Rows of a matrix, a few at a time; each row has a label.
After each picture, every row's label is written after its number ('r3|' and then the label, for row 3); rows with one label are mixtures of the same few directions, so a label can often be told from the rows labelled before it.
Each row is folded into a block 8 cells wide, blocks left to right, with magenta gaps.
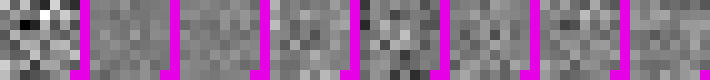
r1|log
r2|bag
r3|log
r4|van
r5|van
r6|bag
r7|log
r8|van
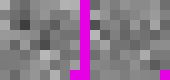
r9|van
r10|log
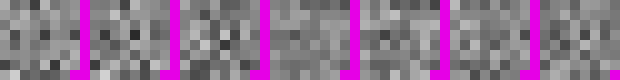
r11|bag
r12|bag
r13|bag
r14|van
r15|van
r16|bag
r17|bag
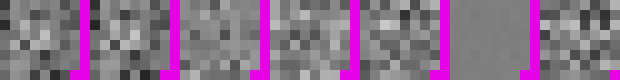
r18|van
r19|van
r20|bag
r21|van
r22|log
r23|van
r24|log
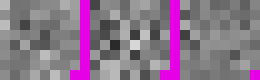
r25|van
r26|bag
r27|log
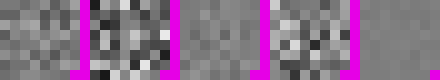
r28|log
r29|bag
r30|bag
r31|bag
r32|log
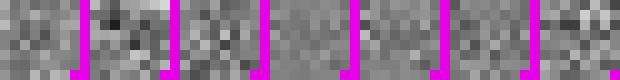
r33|van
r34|van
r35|bag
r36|log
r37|log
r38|bag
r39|log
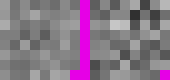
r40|van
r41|log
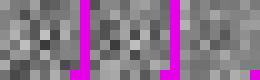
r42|bag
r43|bag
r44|van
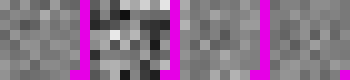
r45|log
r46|van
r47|van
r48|bag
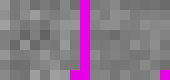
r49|van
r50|van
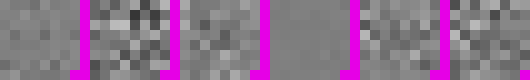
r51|bag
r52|log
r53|van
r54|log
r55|log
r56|log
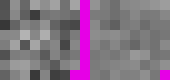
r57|van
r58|van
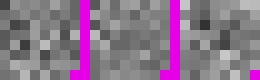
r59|bag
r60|log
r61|van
